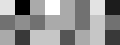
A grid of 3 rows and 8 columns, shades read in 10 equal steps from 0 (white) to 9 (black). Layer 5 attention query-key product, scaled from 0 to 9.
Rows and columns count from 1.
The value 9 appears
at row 1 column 2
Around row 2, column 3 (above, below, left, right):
3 2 4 3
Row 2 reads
5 4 5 3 3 5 2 5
